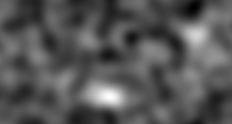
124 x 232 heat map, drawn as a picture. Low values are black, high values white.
Two bumps rise from the field. The values are skewed, with a long tail toward high values. No row or column stands out. The texture varies smoothly and slowly. No lone cell stands out from its neighbours.
